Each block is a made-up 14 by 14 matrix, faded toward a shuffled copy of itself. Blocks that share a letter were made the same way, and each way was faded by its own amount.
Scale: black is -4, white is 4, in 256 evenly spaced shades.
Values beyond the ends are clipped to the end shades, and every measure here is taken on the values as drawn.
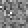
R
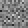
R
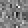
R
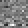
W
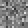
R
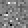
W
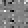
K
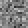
R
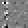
K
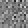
R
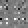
K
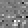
K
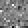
W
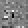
K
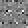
W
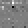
K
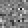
W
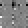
K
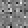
K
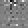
K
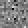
R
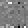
K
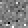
W
